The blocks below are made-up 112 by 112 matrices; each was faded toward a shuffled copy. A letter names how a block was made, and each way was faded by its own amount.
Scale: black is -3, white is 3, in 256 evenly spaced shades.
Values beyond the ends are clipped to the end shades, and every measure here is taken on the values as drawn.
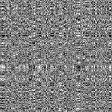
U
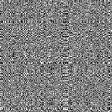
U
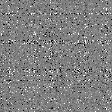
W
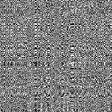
U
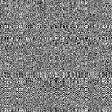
U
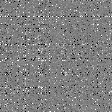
W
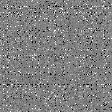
W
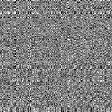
U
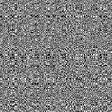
U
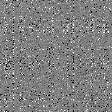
W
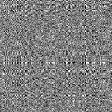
U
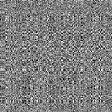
U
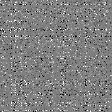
W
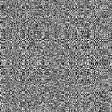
U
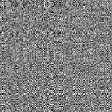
U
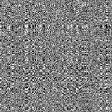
U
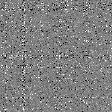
W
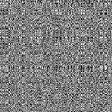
U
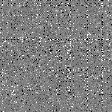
W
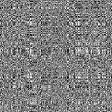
U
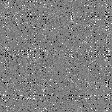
W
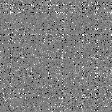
W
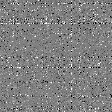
W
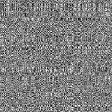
U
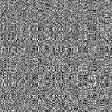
U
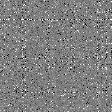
W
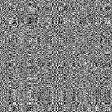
U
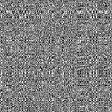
U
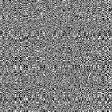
U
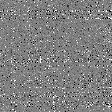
W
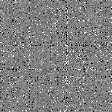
W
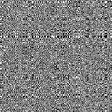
U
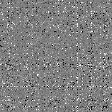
W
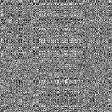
U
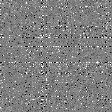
W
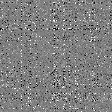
W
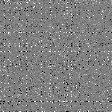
W
